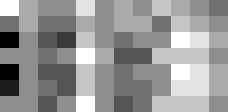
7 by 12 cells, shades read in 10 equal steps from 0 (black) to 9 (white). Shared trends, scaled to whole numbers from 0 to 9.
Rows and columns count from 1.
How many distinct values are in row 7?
5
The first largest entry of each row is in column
1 10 10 5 10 10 5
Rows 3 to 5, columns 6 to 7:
5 4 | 6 3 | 5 4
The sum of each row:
71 63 59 66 60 60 65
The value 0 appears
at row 3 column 1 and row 5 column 1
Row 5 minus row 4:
-5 0 -1 -2 -2 -1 1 2 -2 2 1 1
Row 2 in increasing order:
4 4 4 4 5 5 6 6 6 6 6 7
